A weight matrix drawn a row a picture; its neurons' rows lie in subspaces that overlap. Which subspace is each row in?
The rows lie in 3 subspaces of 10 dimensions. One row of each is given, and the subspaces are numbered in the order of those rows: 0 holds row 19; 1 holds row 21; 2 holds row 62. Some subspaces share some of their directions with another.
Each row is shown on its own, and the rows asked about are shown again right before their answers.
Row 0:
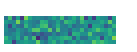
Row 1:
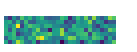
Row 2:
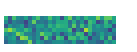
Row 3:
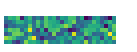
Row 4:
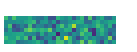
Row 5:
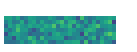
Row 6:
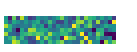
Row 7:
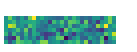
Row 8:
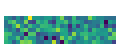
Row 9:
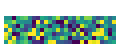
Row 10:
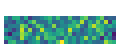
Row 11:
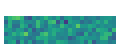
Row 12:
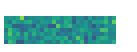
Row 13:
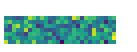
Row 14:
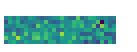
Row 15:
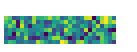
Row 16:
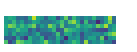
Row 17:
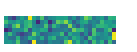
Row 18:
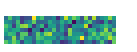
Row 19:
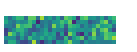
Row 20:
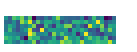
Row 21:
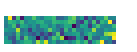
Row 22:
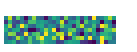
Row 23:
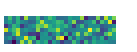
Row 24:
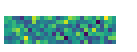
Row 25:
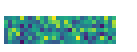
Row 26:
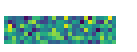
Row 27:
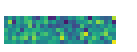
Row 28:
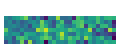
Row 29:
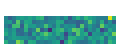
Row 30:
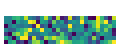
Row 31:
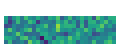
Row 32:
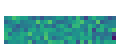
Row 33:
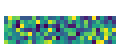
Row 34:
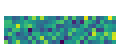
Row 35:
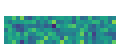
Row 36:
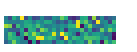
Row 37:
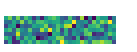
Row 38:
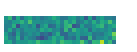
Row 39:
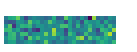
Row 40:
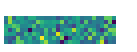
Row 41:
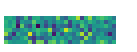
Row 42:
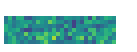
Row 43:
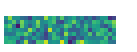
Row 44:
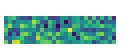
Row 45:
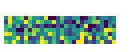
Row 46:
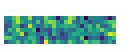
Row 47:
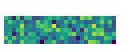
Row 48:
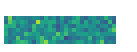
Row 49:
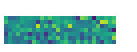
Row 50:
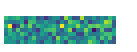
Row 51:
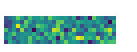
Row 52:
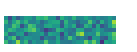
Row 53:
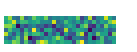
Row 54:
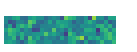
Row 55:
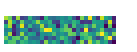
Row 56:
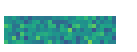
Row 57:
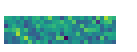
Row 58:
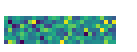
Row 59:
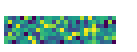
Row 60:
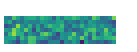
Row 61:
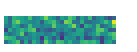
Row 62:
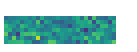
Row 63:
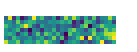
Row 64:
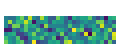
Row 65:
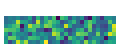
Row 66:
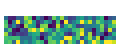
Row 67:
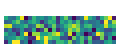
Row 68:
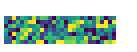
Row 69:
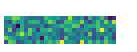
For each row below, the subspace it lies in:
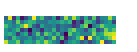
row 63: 1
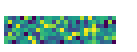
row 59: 2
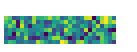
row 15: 0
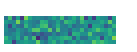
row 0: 1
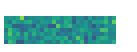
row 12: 2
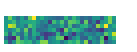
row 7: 2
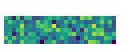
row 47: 2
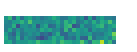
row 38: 1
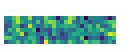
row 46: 0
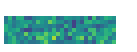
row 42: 2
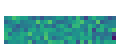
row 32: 0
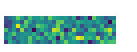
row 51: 2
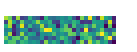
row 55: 2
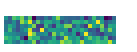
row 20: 1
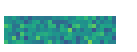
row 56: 2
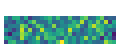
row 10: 2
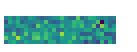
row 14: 0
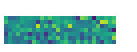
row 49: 0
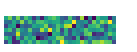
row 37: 1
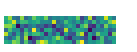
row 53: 2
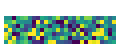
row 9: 2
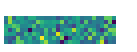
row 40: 0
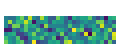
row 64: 1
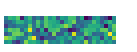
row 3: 0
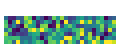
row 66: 1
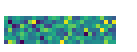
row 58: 1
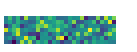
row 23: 1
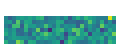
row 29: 1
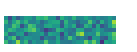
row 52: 0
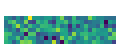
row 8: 2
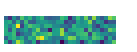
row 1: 1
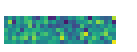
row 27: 2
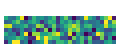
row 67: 0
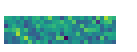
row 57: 1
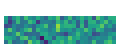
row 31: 1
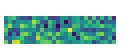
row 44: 2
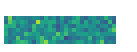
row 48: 0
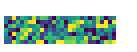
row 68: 2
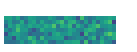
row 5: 2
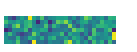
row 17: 1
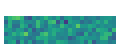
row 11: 1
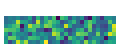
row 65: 0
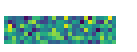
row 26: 0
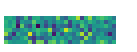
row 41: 0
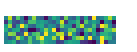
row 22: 0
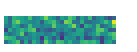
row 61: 0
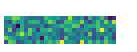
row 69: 0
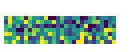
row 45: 2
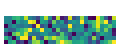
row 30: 2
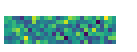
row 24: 1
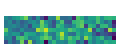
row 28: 0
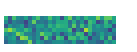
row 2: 1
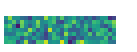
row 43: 0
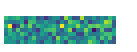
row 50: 2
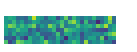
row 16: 2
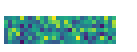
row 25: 2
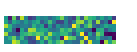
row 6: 1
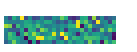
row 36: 1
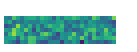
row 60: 1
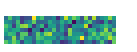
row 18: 1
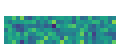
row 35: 2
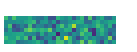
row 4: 2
